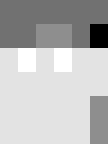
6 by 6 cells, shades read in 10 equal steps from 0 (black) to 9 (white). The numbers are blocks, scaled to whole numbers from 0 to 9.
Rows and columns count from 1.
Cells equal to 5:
4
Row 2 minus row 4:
-4 -4 -3 -3 -4 -8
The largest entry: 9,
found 2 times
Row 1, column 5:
4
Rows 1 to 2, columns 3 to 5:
4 4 4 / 5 5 4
